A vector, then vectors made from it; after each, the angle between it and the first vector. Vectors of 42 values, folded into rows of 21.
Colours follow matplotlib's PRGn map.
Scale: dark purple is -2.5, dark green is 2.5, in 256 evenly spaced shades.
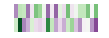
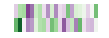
partly aligned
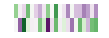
nearly opposite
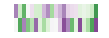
partly aligned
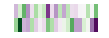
nearly parallel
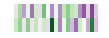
orthogonal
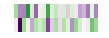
nearly opposite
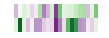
partly aligned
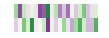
partly opposed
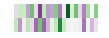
orthogonal
